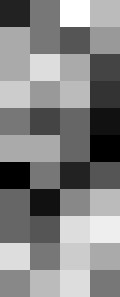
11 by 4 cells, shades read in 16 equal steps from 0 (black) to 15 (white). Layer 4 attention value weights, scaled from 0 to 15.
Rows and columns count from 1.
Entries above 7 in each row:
2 2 3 3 0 2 0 2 2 3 3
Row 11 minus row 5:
1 7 7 6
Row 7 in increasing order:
0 2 5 7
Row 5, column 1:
7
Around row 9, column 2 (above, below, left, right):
1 7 6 13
